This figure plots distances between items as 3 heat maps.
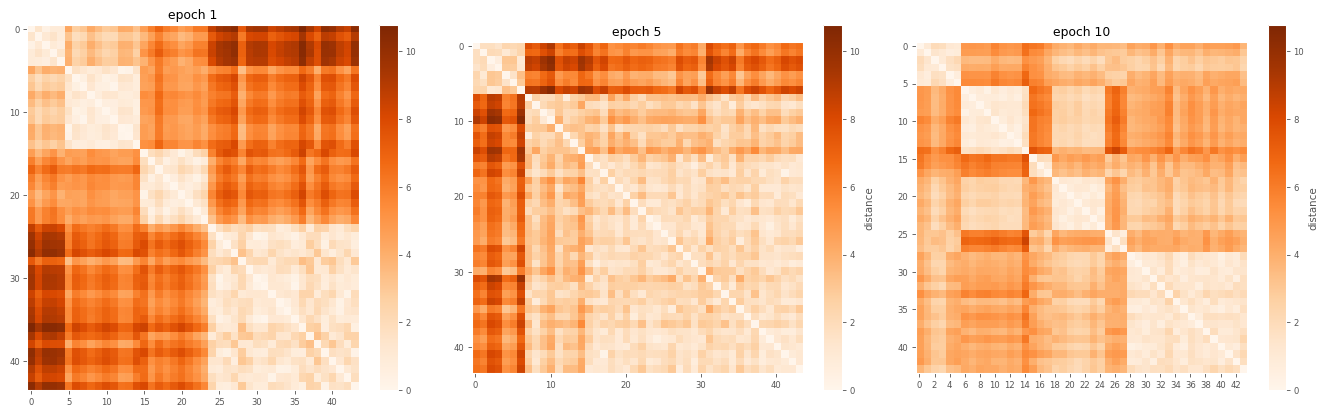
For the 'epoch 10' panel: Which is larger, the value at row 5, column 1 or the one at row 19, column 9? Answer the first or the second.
the second
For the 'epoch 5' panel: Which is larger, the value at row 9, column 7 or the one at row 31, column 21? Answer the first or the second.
the second
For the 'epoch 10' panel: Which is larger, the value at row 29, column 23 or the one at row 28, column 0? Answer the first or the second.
the second
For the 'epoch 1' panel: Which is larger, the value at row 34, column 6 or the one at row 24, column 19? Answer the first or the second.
the first
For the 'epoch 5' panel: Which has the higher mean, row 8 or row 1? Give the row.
1
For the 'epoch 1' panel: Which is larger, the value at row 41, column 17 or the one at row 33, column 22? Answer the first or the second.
the first
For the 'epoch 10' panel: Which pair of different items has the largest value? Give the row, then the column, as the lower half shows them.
26, 14
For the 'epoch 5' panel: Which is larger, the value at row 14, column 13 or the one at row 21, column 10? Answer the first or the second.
the second
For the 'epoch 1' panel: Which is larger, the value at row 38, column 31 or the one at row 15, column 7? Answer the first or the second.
the second
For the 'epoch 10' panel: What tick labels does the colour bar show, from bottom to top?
0, 2, 4, 6, 8, 10
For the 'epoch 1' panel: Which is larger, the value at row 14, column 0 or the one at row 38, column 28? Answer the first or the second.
the first
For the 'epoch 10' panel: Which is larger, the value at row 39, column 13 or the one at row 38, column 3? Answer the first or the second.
the first
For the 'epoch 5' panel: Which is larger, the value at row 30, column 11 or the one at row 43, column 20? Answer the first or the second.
the first
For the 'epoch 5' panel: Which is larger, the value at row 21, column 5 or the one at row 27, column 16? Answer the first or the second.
the first
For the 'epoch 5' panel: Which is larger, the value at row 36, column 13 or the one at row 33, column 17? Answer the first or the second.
the first
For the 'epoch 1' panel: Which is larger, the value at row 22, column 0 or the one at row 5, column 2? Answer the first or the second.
the first
